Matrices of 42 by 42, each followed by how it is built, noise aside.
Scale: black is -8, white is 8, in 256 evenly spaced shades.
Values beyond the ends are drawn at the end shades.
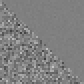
lower triangular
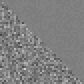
lower triangular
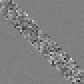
banded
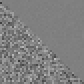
lower triangular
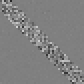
banded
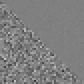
lower triangular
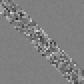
banded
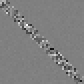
banded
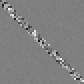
banded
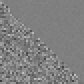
lower triangular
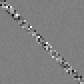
banded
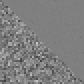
lower triangular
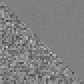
lower triangular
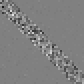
banded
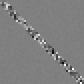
banded
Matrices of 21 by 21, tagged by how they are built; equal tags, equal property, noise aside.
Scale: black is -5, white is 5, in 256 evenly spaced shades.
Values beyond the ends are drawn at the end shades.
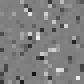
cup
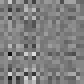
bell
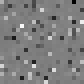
cup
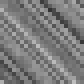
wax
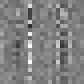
bell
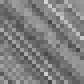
wax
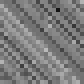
wax
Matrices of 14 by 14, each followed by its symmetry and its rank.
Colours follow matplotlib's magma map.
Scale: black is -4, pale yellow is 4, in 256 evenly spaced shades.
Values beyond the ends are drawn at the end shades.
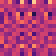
neither, rank two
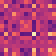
symmetric, rank two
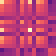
symmetric, rank two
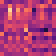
neither, rank three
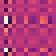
neither, rank one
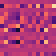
neither, rank two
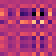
neither, rank one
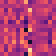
neither, rank three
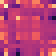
symmetric, rank two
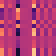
neither, rank one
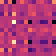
neither, rank two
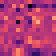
neither, rank three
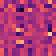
neither, rank three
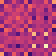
symmetric, rank two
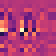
neither, rank two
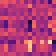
neither, rank two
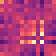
symmetric, rank two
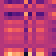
neither, rank one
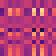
neither, rank one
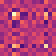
symmetric, rank two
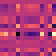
neither, rank one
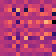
neither, rank two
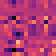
neither, rank three
